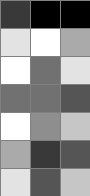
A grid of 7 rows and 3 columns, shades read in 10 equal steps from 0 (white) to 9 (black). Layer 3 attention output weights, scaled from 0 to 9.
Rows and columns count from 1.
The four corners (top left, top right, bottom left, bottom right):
7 9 1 2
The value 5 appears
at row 3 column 2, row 4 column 1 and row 4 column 2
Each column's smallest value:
0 0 1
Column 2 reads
9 0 5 5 4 7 6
